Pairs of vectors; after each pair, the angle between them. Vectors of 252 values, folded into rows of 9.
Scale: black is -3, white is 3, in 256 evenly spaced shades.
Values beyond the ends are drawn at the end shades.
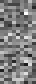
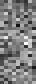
partly aligned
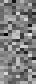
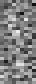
partly aligned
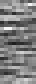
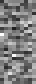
partly opposed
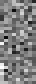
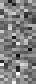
orthogonal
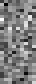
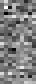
orthogonal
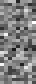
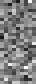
partly aligned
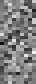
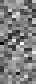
nearly parallel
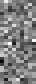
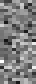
partly opposed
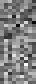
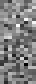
nearly opposite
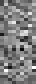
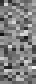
nearly parallel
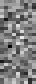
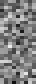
nearly opposite
